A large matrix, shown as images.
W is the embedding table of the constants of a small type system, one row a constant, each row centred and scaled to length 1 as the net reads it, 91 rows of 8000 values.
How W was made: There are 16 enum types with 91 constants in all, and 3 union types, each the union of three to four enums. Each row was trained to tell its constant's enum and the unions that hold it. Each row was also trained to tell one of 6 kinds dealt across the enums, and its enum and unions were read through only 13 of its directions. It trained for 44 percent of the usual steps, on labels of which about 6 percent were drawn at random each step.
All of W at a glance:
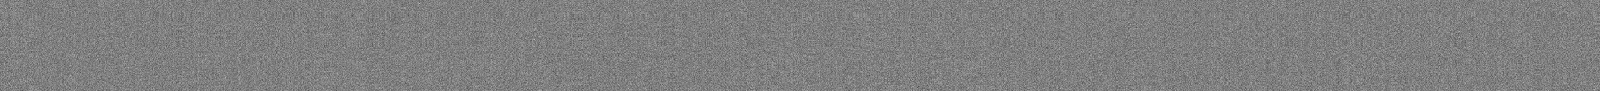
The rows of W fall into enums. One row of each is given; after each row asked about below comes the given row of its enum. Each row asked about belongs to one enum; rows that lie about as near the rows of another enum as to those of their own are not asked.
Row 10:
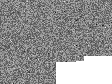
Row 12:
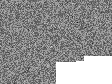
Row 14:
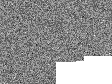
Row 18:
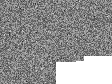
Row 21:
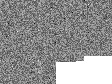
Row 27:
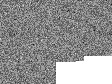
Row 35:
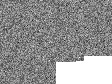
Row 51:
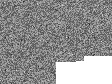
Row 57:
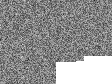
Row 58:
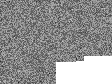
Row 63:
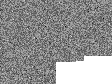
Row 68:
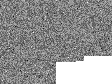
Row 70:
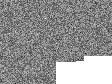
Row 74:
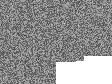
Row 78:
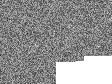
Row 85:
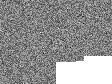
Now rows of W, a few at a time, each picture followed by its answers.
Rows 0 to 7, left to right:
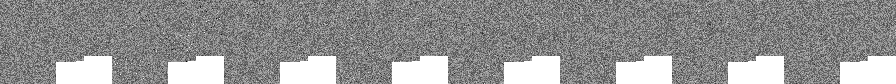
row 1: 27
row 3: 68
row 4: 51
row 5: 70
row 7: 57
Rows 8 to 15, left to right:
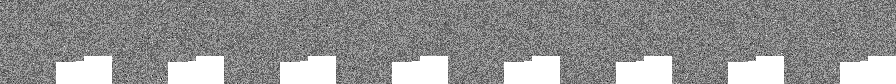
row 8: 14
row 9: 51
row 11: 78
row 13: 12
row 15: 14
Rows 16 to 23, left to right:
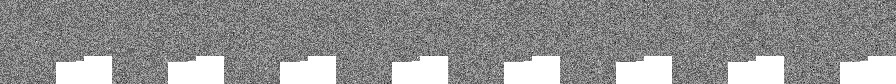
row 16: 14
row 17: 74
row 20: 74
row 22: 12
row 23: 10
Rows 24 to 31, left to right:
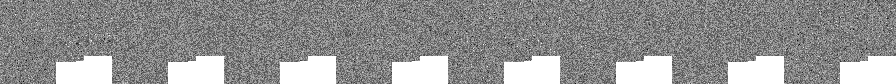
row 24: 35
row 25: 70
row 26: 74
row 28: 35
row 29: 68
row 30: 74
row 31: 21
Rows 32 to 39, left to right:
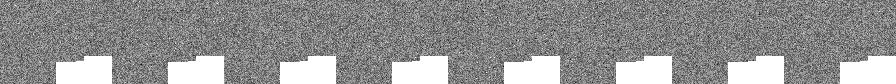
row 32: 10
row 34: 18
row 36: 18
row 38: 51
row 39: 78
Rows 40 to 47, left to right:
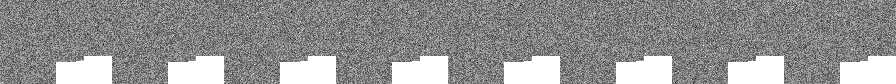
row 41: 21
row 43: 14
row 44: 74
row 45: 57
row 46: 68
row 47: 70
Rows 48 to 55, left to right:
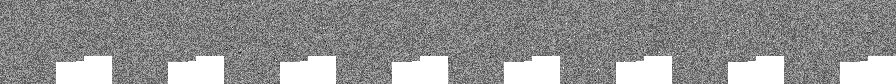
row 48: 58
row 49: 57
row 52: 57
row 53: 10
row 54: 18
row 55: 35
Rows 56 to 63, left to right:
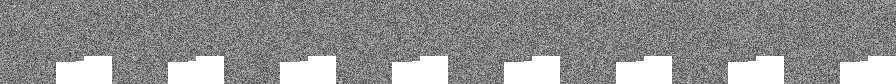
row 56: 27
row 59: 14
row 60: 63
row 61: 18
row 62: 68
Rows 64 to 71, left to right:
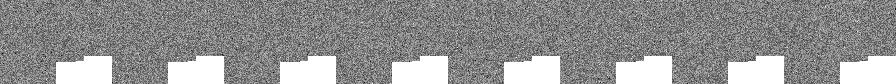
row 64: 74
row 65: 78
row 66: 57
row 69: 27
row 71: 18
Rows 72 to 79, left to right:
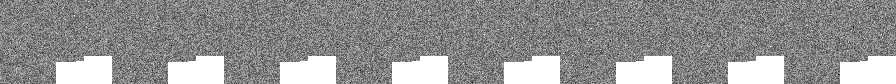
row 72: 14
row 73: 68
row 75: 78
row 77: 21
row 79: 18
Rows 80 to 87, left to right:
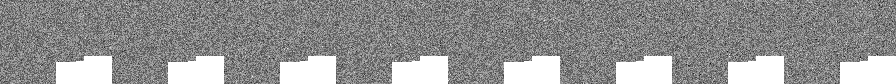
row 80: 35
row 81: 21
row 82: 78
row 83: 78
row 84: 51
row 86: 35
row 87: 27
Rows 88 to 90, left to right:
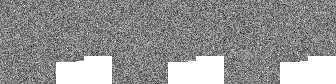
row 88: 27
